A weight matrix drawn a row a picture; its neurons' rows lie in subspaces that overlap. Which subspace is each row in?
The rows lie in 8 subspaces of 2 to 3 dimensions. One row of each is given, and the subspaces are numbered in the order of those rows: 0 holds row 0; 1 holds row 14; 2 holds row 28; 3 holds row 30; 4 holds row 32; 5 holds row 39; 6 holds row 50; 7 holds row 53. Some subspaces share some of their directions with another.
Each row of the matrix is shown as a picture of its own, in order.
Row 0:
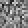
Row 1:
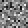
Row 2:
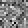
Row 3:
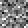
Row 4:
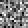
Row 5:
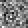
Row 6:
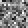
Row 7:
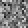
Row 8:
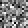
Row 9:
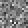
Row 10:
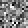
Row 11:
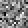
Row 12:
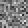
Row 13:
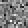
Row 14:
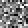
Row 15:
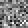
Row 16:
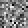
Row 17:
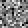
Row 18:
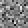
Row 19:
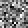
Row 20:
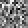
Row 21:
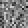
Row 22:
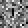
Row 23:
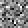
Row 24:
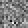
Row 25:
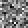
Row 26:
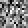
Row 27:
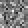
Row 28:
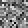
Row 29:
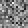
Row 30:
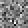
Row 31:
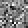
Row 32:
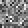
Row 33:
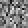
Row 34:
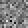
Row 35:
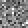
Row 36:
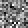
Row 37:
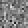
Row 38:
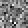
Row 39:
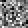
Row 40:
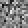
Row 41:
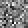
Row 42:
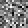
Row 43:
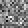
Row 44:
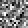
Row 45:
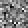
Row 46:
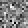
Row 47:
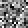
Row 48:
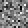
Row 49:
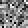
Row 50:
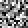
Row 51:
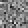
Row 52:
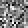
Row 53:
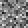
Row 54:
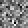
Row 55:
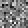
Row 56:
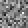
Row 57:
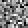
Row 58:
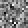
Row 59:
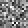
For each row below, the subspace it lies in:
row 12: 6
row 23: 3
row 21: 5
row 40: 0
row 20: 0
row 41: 7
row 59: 4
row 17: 5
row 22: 5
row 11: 6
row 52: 7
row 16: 5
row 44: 6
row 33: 0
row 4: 6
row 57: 1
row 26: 0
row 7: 2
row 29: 4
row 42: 5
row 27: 5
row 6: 2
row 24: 6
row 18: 3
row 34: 4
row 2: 2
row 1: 3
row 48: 3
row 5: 5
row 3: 7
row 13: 1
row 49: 4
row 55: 0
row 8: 7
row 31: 7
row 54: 3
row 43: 4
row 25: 7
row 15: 6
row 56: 6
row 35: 5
